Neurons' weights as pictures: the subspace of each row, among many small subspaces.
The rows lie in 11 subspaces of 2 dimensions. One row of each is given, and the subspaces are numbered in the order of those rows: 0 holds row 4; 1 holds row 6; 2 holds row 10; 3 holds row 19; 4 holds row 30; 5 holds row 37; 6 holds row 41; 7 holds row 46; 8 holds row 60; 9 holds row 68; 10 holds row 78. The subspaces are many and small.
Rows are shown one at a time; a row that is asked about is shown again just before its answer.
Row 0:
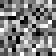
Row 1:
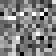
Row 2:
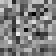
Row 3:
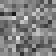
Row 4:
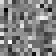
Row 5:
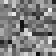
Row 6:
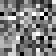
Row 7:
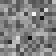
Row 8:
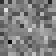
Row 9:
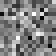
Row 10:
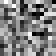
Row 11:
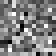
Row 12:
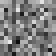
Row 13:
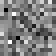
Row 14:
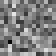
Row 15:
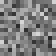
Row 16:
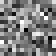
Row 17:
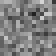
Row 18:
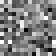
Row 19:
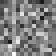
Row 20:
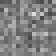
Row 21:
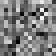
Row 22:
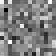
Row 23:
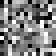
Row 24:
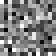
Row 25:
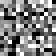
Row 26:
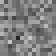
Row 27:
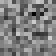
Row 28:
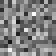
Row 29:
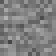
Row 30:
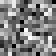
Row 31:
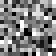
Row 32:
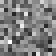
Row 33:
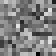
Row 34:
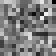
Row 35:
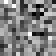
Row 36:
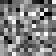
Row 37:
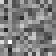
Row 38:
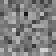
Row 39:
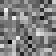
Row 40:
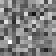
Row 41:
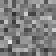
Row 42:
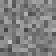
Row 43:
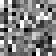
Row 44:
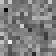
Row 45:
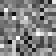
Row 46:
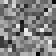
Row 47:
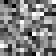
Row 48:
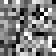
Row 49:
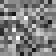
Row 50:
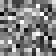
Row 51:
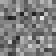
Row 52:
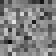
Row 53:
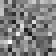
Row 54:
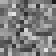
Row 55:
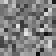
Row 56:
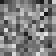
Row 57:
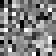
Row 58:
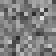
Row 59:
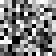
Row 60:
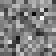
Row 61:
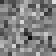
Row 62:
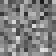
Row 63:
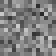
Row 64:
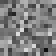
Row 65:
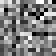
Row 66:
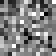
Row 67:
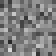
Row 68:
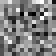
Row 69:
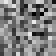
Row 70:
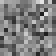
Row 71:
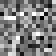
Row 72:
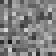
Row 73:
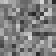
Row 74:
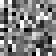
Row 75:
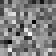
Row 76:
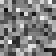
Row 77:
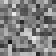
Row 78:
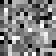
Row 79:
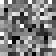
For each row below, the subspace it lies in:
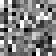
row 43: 0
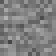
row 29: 5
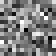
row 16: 8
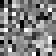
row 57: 0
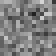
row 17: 9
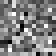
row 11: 9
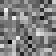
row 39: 0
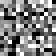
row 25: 1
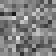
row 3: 5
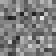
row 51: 1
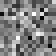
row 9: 8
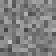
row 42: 6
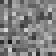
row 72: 5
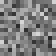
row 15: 8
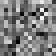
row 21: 3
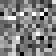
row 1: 1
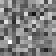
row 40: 6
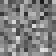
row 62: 4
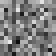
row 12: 3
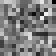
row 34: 9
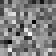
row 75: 7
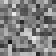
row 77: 6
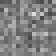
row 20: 6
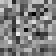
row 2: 2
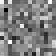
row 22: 10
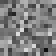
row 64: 4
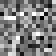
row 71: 1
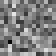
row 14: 6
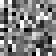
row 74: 0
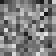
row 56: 7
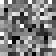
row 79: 10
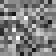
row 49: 5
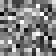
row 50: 1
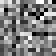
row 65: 6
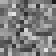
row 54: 4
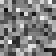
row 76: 1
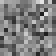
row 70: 7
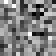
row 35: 2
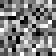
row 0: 5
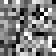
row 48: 3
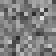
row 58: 8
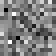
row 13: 10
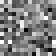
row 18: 8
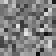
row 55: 7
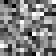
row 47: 2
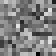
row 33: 9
